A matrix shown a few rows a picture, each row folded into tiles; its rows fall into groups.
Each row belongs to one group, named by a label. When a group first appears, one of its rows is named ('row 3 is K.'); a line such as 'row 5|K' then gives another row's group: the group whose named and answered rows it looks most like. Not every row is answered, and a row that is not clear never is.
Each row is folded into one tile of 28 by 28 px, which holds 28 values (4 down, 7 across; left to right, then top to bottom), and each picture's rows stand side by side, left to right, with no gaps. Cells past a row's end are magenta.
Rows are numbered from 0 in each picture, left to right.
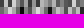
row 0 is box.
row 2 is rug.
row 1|box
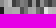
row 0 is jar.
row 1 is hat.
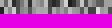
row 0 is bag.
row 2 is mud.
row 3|mud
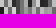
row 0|bag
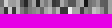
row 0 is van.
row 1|hat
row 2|mud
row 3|box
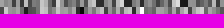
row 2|rug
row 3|jar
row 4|jar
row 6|jar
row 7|rug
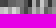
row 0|rug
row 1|box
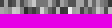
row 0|rug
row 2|mud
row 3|box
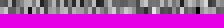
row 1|bag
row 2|hat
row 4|rug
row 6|bag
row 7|jar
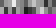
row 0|van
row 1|jar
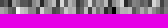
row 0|hat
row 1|mud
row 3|van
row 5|box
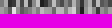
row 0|rug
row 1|mud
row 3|hat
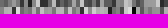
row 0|hat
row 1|mud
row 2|rug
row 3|rug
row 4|box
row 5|box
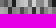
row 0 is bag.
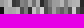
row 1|bag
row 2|van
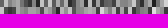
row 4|van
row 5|mud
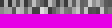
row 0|hat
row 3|van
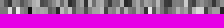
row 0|hat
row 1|jar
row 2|bag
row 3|box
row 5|van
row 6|box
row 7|rug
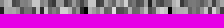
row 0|jar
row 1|van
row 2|rug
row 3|jar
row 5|hat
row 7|hat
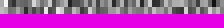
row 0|rug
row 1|van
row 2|rug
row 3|bag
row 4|mud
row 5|mud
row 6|van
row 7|mud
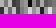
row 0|bag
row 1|hat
